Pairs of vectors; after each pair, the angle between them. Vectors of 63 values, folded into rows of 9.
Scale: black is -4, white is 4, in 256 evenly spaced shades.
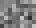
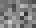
nearly opposite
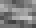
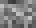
partly aligned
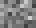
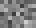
partly opposed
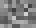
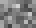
orthogonal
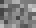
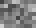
nearly parallel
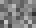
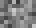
partly aligned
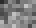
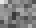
nearly opposite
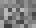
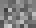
nearly opposite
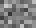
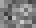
orthogonal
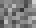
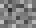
partly opposed
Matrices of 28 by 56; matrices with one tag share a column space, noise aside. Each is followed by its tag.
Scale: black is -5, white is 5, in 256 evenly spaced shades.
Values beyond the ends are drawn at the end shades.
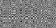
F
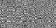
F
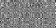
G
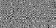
F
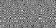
F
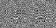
F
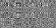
G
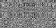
G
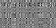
G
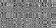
G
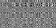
G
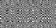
F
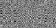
F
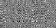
F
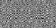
F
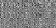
G
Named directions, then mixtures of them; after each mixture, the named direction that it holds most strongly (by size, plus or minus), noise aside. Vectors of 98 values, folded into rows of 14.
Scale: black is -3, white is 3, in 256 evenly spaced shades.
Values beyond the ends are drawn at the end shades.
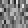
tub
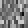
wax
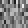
tub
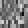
wax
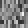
wax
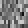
wax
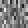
tub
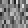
tub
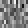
tub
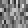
tub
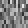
tub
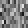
tub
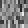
wax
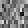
wax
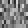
tub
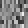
wax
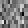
wax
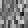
wax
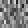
tub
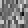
wax
